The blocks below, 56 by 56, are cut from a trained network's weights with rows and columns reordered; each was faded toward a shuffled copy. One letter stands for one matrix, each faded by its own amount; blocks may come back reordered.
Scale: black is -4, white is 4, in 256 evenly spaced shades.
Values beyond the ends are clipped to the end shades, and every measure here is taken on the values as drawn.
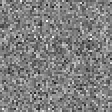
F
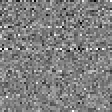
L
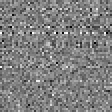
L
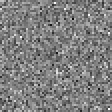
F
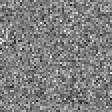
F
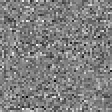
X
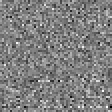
X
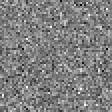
F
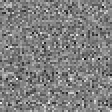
X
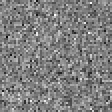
F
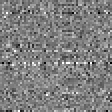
L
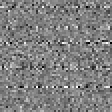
L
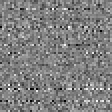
L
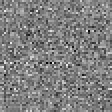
X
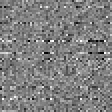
L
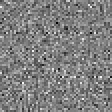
X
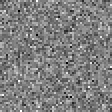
F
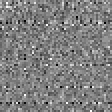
L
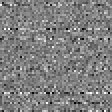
L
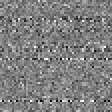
L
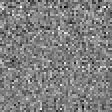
X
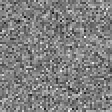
F
